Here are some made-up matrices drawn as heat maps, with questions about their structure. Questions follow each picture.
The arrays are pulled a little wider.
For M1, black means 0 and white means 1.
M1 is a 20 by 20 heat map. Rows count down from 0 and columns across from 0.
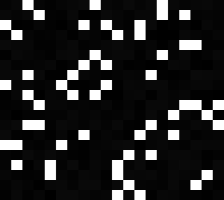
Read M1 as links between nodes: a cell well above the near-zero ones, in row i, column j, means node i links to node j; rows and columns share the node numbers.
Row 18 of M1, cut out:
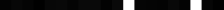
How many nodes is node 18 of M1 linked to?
2
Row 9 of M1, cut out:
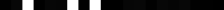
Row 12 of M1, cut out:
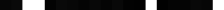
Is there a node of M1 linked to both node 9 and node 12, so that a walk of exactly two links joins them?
yes
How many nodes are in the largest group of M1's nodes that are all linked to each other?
2
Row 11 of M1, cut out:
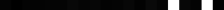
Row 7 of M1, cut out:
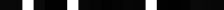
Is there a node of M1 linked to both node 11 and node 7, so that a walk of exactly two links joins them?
no
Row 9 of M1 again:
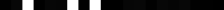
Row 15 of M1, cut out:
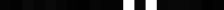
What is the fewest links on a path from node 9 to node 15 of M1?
4
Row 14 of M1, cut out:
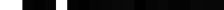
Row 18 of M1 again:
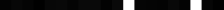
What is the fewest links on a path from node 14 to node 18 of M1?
5
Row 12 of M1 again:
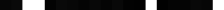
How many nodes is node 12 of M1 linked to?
4
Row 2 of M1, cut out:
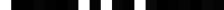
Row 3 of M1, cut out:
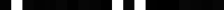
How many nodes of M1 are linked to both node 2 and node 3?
1
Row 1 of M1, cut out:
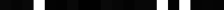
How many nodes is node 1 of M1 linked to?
3
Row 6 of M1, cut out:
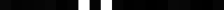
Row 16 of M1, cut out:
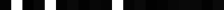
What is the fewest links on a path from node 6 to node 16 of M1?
6
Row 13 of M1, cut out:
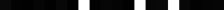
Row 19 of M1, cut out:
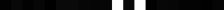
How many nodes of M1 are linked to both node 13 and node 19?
1
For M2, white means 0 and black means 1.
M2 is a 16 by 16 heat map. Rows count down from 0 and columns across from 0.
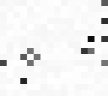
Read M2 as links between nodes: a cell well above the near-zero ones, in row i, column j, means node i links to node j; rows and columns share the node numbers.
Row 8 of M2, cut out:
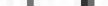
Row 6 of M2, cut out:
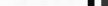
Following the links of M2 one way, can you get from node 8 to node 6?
no
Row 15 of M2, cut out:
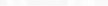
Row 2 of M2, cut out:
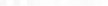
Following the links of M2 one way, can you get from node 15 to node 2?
no
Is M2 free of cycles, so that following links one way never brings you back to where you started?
yes
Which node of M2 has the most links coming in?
node 15
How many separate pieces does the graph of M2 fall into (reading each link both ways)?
6
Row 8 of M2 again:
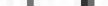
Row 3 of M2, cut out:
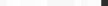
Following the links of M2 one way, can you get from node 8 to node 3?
yes
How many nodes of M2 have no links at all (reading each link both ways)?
5
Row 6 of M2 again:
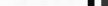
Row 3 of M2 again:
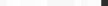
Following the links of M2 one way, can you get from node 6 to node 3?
yes
